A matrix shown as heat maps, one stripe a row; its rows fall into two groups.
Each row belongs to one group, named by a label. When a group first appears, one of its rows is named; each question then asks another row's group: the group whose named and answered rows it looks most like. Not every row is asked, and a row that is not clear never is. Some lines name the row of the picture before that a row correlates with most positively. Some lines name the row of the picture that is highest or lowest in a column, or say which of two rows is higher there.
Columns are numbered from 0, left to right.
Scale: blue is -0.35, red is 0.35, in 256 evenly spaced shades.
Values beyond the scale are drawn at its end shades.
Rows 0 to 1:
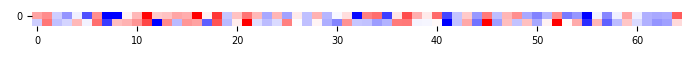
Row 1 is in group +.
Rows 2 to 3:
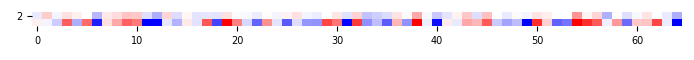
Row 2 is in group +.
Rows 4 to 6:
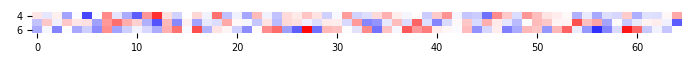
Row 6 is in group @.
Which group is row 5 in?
+
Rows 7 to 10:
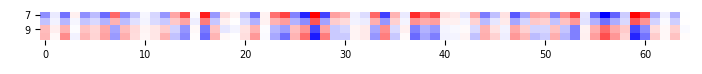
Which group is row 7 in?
@
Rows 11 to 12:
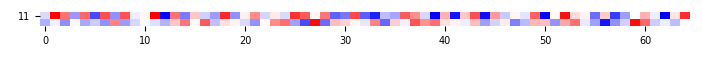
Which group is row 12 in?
@
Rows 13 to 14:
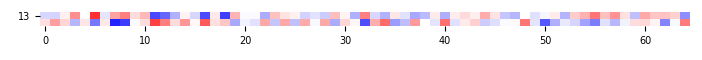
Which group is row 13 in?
+
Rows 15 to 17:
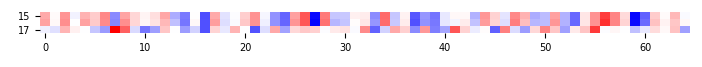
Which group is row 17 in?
+
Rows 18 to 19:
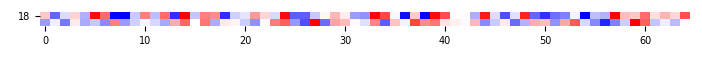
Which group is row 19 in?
@
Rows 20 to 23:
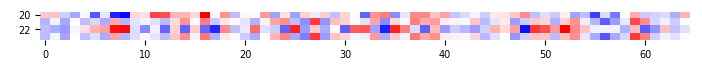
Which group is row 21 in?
@
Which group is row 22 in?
+
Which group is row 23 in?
@
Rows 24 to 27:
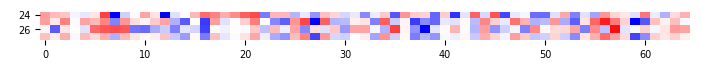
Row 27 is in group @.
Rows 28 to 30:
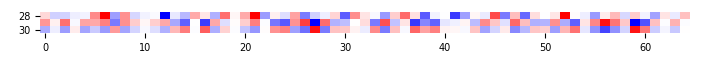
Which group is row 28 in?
+
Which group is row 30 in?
@
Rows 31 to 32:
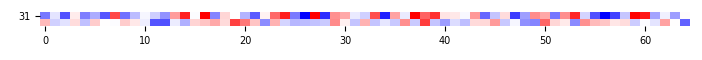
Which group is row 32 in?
+
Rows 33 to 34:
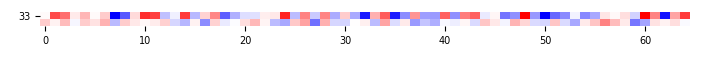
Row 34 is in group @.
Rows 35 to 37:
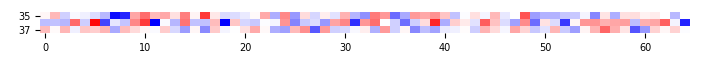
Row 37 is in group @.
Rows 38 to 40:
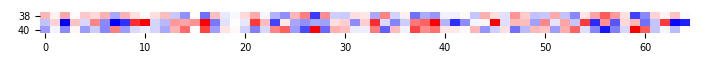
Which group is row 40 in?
@
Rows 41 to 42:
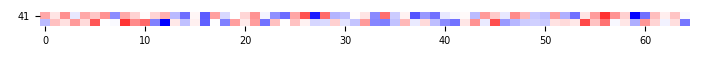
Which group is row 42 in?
+
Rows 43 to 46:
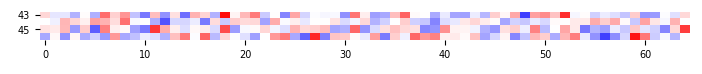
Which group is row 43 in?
+
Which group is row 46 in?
@
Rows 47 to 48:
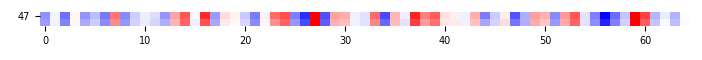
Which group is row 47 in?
@
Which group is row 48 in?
@
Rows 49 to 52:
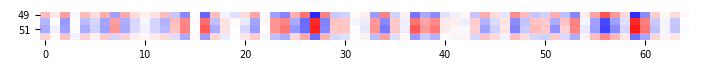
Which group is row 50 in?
@
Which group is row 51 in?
@
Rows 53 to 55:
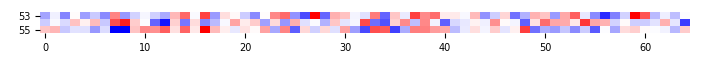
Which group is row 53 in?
@
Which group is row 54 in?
+
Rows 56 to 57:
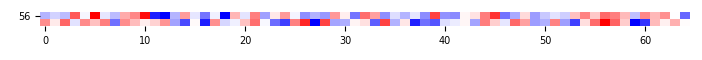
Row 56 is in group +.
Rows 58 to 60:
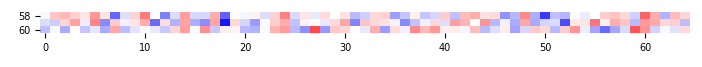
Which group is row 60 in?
@
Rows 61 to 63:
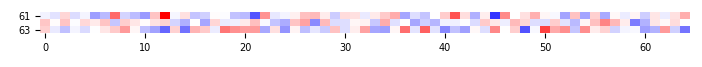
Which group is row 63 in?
+
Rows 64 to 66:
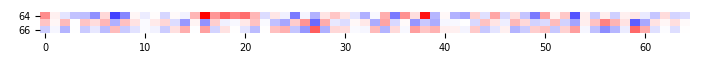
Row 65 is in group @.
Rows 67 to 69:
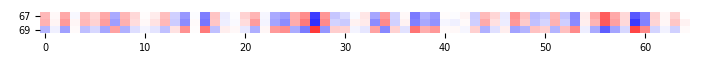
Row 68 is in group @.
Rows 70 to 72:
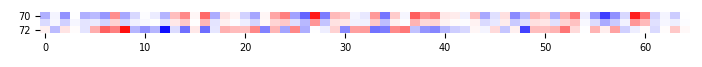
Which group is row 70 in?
@
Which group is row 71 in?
@
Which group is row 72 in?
+
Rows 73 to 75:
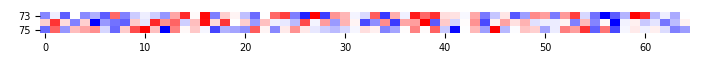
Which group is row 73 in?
@
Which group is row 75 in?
+
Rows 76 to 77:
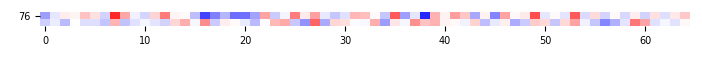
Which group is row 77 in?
@
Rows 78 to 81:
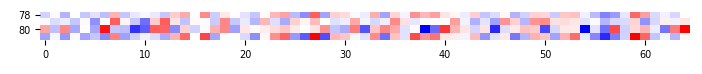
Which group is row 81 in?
@
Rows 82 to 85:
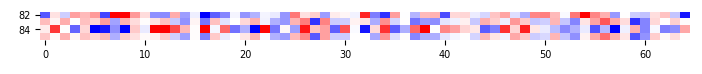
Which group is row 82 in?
+
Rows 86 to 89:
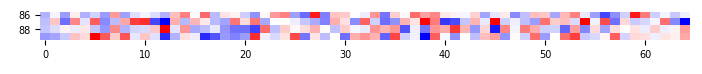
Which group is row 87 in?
+
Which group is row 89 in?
+
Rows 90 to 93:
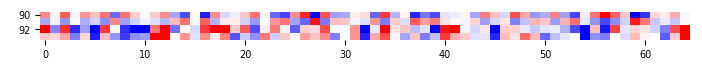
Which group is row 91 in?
@
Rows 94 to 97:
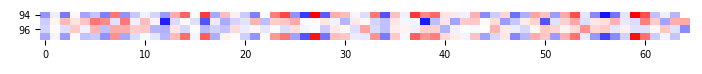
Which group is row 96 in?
+
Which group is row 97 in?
@
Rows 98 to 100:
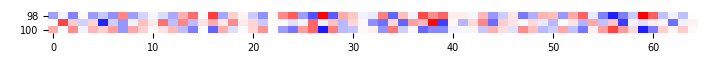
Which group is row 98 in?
@
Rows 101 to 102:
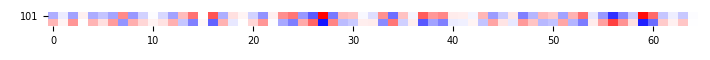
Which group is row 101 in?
@
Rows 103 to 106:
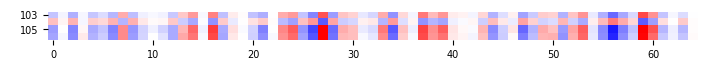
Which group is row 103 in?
@
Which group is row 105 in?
@
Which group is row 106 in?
@
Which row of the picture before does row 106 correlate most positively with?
101
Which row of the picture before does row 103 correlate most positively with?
101
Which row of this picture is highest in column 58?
104
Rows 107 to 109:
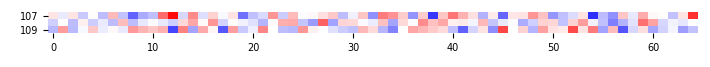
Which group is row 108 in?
@
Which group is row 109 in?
+
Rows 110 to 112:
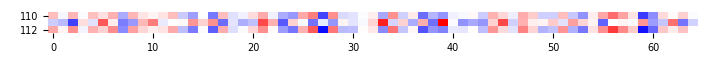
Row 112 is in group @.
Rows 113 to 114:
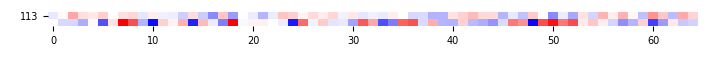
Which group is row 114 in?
+
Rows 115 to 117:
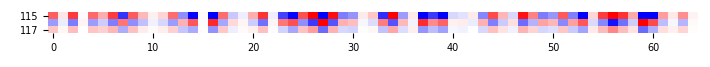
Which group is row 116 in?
@
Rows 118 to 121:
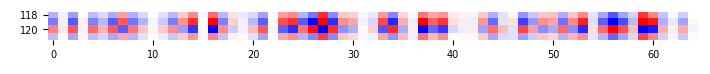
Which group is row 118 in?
@
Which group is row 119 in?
@
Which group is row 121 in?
@
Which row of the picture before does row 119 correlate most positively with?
116
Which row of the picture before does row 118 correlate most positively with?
116
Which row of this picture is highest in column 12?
120
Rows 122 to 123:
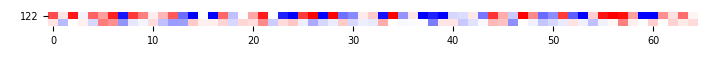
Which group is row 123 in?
+
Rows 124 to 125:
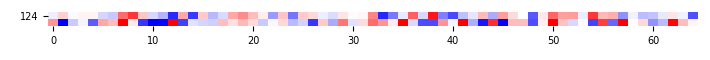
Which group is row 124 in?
+
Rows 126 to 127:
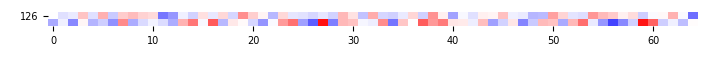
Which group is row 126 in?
+
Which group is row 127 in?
@
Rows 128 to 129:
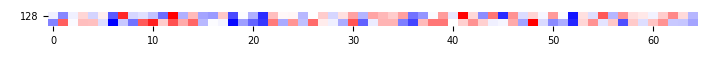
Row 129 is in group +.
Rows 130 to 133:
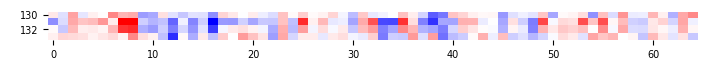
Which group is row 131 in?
+
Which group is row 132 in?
+
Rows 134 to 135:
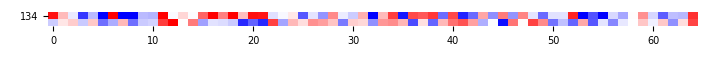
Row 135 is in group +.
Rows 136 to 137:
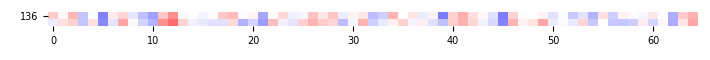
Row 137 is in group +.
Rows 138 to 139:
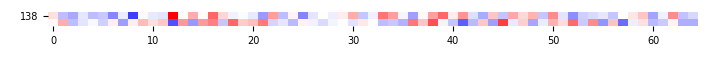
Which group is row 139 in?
+
